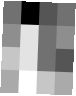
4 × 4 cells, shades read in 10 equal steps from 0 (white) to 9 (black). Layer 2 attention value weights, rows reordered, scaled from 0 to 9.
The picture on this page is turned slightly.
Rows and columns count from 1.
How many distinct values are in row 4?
3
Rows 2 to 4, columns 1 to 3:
4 1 5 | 2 1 5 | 3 0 2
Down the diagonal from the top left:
5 1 5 3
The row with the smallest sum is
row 4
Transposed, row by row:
5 4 2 3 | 9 1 1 0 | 6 5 5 2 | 5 4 6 3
